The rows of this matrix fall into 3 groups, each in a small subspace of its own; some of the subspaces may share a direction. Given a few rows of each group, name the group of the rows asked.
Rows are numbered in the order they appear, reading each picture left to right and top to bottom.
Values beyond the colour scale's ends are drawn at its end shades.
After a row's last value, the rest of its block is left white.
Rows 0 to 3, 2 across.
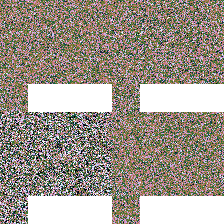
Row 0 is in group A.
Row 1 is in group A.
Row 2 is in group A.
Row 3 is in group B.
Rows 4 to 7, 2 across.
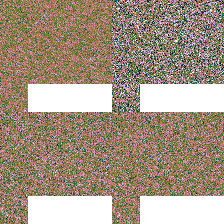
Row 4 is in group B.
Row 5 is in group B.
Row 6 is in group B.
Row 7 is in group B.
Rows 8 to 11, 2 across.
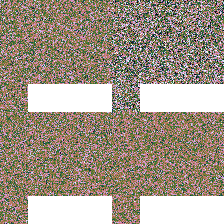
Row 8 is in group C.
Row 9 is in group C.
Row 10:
A
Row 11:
C
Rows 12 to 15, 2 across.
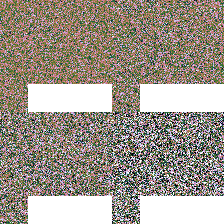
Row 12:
A
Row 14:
C
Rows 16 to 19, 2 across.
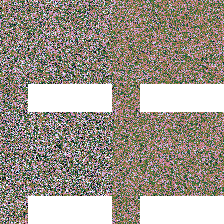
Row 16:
C
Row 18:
A
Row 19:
C
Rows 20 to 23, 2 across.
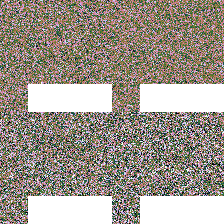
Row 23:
A
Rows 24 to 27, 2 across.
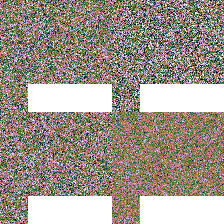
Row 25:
A
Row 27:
B
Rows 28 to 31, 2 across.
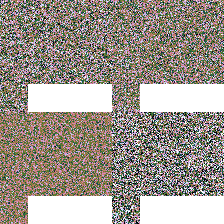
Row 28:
C
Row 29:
B
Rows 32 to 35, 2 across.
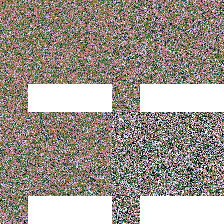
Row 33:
C
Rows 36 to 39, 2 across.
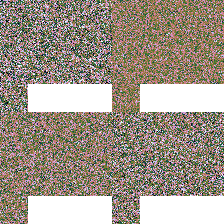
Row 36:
B
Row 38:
C
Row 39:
C
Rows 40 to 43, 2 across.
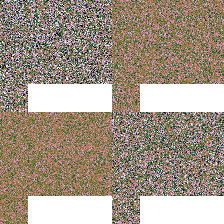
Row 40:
A
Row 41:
A
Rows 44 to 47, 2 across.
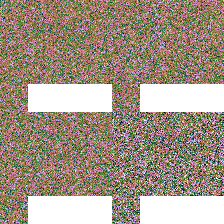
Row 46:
A
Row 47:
C
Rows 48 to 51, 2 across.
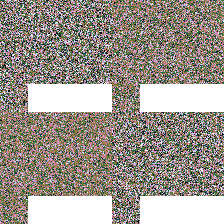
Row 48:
A
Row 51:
A
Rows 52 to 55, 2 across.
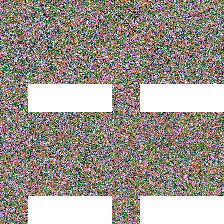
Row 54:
A
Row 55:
C
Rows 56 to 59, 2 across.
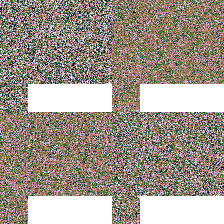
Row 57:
B
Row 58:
A
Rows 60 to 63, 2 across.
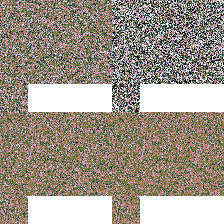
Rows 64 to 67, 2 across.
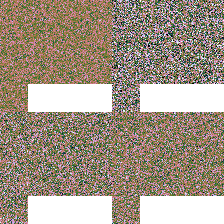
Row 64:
C
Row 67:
B
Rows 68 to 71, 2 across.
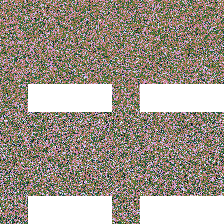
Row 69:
B
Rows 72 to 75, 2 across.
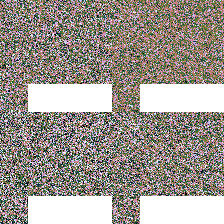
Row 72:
A
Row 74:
B
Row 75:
B
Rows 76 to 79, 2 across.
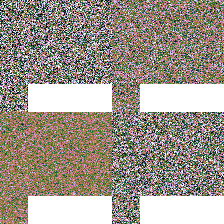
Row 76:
B
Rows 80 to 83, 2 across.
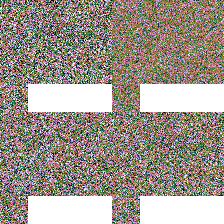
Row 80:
C
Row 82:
C
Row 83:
C
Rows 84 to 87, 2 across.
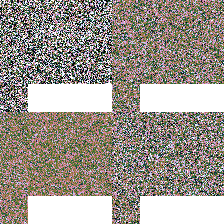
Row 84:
C
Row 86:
B
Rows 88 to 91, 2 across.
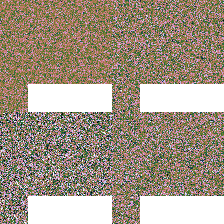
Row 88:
A
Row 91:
B
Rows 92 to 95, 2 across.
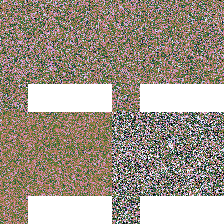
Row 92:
C
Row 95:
A
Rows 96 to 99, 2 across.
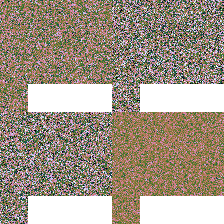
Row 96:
A
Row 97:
C
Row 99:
C
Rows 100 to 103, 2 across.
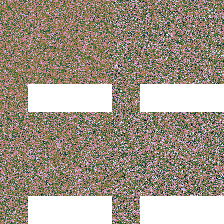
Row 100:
A
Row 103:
C
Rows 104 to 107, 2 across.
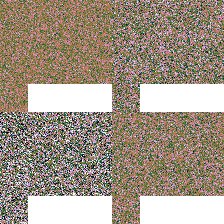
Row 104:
A
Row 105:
C
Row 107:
A
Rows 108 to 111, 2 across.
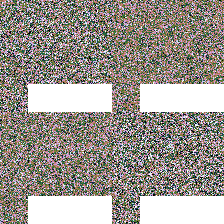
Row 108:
A
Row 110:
C
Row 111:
A
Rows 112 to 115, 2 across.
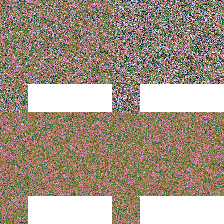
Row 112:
A
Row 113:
A
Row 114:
B
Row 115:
A
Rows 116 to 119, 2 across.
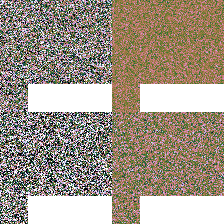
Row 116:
B
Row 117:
C
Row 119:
C
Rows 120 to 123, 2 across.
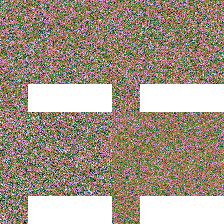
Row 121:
A
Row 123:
B
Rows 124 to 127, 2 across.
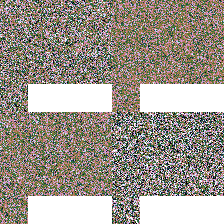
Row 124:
B
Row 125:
A
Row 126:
B
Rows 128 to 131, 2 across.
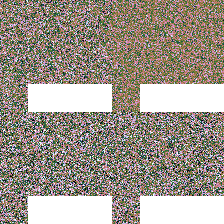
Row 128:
C
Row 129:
A
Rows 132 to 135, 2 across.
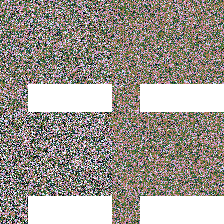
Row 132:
A
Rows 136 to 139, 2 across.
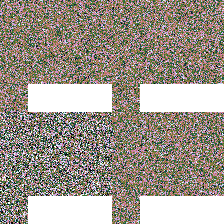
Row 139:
A
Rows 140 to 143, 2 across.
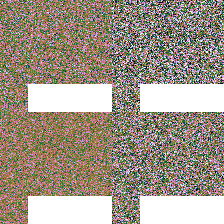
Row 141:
C
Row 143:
C
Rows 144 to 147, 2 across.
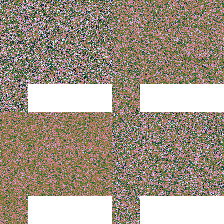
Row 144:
C
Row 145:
B
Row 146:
C
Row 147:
A
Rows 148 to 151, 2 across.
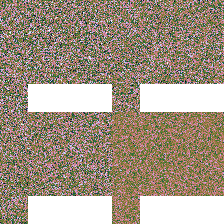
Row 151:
C
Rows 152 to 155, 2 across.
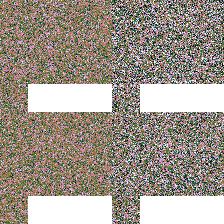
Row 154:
C
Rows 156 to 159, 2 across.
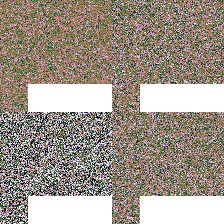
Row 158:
B
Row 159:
B
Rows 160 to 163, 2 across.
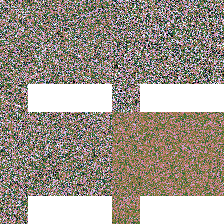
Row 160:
B
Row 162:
B
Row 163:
B
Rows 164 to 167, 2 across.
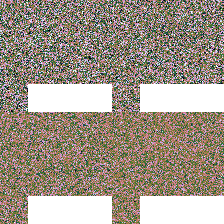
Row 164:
A
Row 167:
C
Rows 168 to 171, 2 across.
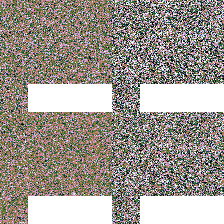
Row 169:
C
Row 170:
B
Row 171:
C
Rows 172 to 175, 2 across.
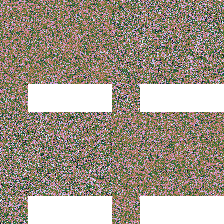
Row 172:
A
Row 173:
A
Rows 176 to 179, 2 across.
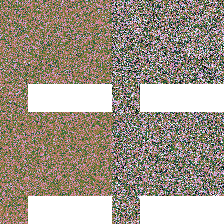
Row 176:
B
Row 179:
A
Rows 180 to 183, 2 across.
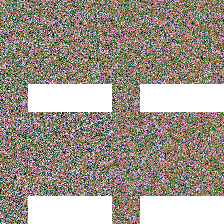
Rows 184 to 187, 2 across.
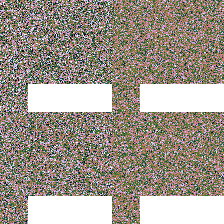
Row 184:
B
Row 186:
A
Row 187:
C
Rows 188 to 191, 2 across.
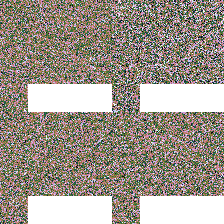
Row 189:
B
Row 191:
C
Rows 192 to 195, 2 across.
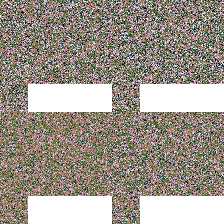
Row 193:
C
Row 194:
C
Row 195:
C
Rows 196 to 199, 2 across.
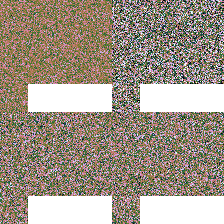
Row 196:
A
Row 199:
B
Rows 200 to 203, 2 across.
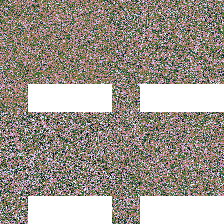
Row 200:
B
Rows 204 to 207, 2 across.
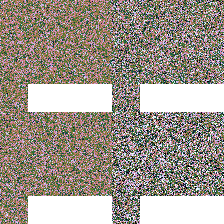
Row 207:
C
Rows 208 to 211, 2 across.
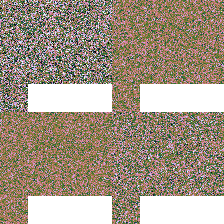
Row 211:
A
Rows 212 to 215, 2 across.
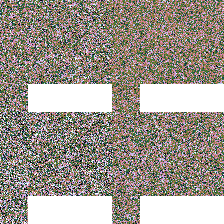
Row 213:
C
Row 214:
B
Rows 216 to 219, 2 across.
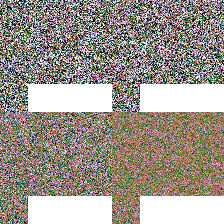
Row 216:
A
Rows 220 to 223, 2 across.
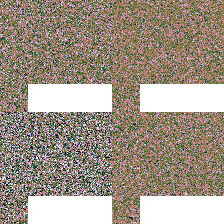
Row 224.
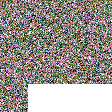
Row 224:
A
